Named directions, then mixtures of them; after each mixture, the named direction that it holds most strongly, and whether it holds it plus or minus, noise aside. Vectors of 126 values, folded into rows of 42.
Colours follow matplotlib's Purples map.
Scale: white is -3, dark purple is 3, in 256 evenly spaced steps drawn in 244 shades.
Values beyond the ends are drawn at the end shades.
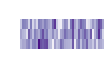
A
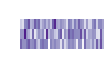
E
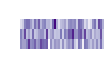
E, plus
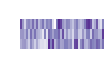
A, minus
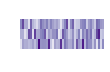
E, minus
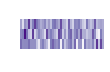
E, plus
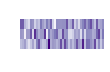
E, minus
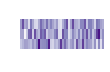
E, minus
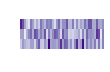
E, minus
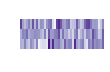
A, minus
